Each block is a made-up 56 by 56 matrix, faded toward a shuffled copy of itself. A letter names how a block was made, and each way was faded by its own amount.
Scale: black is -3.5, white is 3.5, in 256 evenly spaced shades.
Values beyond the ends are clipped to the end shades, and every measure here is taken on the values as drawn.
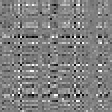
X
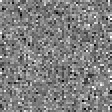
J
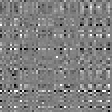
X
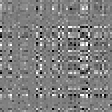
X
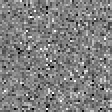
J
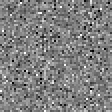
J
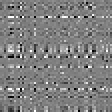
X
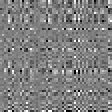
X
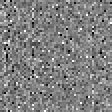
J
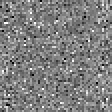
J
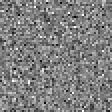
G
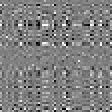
X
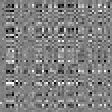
X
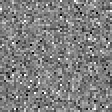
J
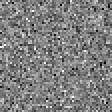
G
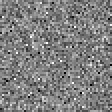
G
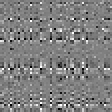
X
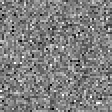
G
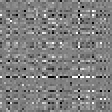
X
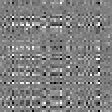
X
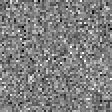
G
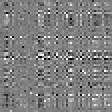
X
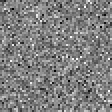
G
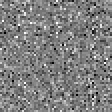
J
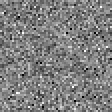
G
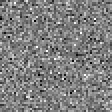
G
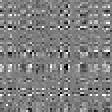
X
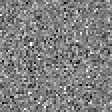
J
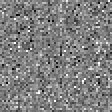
J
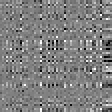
X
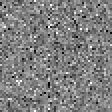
J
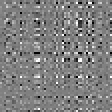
X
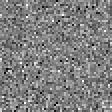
G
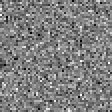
G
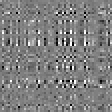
X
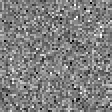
G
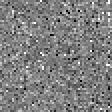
J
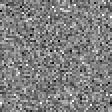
G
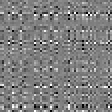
X
